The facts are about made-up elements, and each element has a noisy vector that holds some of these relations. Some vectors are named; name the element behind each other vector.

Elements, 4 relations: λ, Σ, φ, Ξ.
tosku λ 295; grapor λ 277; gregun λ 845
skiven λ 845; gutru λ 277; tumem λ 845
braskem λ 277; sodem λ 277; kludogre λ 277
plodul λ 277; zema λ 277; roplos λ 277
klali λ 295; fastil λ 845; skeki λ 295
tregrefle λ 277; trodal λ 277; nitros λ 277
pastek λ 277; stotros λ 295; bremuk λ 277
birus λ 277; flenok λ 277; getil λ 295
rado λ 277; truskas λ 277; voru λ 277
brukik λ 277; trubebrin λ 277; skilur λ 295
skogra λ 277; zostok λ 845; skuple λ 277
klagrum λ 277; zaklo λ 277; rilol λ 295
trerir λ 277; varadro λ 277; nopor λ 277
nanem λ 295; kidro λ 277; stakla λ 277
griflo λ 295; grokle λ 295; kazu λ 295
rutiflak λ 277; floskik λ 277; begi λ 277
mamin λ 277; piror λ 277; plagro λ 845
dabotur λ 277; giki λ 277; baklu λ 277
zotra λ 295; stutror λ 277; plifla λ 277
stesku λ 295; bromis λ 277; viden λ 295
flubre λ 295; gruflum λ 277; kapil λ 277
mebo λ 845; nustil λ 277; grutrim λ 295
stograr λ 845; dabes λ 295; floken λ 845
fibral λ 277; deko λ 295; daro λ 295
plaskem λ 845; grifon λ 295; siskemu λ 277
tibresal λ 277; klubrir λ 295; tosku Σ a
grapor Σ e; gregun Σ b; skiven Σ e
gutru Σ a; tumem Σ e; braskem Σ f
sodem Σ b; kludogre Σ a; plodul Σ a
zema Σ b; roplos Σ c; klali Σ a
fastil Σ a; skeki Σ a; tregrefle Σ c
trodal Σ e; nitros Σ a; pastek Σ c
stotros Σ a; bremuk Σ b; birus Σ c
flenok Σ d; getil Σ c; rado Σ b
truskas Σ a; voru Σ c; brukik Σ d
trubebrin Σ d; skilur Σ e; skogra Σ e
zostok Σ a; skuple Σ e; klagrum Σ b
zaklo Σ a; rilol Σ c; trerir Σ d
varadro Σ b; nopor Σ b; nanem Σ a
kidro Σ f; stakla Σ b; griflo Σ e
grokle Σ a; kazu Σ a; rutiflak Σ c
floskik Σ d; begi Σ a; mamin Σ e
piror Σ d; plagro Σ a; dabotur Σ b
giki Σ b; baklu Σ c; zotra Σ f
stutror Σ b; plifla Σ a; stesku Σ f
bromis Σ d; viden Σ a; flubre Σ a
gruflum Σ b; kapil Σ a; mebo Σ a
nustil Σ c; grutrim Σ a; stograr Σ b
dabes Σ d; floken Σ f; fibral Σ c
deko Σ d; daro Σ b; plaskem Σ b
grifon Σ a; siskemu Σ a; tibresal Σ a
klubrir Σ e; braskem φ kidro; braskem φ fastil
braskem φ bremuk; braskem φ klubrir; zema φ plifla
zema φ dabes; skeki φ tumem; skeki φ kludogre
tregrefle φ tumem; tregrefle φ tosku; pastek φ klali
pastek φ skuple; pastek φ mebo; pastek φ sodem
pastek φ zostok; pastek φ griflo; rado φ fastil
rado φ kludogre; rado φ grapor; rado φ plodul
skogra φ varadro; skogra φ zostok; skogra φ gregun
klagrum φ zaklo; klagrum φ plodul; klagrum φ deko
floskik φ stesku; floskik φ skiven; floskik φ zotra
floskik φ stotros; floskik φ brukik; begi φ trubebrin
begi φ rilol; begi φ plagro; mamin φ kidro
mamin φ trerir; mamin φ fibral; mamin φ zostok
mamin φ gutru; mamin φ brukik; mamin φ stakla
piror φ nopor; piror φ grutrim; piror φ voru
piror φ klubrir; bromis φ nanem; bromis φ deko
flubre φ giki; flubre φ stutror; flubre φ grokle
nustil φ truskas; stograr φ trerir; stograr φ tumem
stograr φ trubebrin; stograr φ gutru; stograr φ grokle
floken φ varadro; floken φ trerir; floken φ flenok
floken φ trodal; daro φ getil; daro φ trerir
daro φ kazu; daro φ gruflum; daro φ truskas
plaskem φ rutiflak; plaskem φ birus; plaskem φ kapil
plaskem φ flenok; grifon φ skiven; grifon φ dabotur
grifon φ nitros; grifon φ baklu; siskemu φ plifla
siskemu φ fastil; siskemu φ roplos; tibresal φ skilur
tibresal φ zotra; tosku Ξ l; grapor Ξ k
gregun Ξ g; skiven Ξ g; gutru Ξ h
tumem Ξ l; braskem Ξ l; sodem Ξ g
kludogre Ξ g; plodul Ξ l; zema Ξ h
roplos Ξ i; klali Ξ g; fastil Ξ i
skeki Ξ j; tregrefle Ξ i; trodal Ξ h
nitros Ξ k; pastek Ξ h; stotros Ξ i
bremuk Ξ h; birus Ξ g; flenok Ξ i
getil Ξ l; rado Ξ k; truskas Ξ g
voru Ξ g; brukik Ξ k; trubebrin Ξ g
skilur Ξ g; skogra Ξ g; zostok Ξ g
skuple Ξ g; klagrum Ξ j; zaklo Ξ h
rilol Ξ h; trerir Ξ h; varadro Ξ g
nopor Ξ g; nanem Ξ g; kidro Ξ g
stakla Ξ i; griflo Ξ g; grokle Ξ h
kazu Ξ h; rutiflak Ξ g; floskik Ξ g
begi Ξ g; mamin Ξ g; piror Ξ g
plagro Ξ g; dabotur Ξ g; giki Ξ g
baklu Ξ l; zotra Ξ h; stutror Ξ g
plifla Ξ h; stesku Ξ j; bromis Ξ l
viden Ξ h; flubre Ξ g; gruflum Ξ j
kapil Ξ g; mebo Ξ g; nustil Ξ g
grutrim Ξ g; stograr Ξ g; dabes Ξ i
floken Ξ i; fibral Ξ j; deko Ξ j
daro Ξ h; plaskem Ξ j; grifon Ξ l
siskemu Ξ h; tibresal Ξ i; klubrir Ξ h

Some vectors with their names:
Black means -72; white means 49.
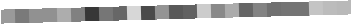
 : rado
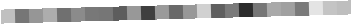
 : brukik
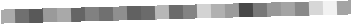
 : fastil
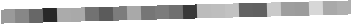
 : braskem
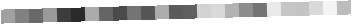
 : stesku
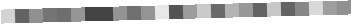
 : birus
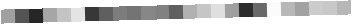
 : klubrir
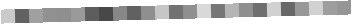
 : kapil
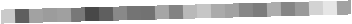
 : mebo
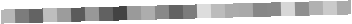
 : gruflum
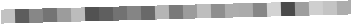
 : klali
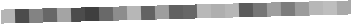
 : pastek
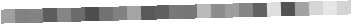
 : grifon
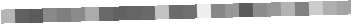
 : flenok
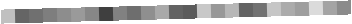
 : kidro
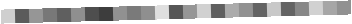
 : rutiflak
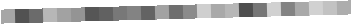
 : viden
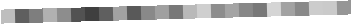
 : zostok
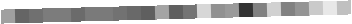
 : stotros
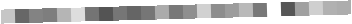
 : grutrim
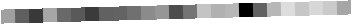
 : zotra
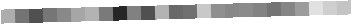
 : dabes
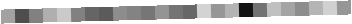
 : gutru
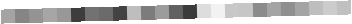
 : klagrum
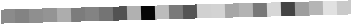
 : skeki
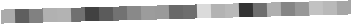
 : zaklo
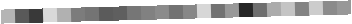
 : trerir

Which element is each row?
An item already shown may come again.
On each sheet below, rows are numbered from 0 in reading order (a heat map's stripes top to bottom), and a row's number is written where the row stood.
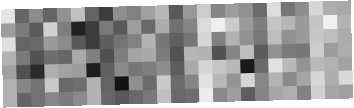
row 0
voru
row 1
plaskem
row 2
dabotur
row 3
getil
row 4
trodal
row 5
deko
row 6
flenok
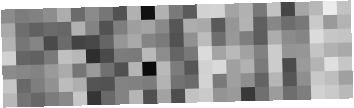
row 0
skeki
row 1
getil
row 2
baklu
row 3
nopor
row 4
skeki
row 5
kludogre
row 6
grapor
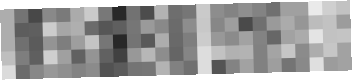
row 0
dabes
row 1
kazu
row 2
dabes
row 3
gruflum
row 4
trubebrin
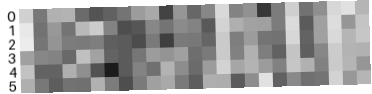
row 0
nitros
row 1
piror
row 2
floskik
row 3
plodul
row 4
gregun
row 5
getil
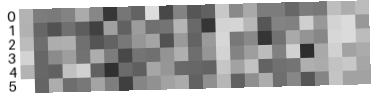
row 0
rado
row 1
floken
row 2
nitros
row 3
nanem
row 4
zema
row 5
nustil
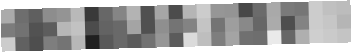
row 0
grapor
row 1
tosku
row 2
skilur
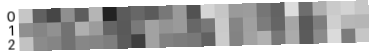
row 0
skilur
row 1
plodul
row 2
bromis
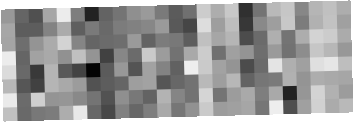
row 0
bremuk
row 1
stakla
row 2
siskemu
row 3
truskas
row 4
skiven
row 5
daro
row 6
begi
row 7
grutrim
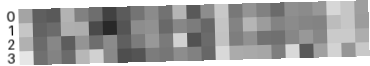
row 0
rilol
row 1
stograr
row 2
roplos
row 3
piror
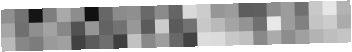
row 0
tumem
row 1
fibral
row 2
klagrum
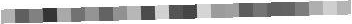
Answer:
tregrefle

